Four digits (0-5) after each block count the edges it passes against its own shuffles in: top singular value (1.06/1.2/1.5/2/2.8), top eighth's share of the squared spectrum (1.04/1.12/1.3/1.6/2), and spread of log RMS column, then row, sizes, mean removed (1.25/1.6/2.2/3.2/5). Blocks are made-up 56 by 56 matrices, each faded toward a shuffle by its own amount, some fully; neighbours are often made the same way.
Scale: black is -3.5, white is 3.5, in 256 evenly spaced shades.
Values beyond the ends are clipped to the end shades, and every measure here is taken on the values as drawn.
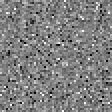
1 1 0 0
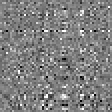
4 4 2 3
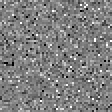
0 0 0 0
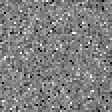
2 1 0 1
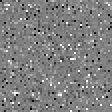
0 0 0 0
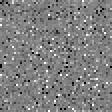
0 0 0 0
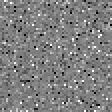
1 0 0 0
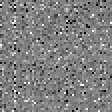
3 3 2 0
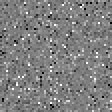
2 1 0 0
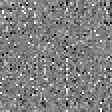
3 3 1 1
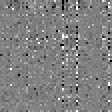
4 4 2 2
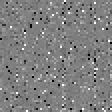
3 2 1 0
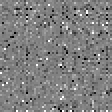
3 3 1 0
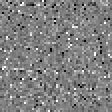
3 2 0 1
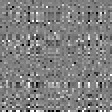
5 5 3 3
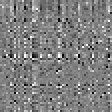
5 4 3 3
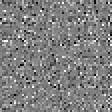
4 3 2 2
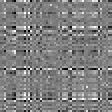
5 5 3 4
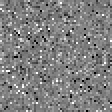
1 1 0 0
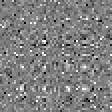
4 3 2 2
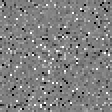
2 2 0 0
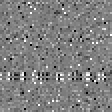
4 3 1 2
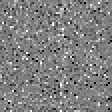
2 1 0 0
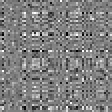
5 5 3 3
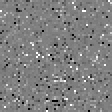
2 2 0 0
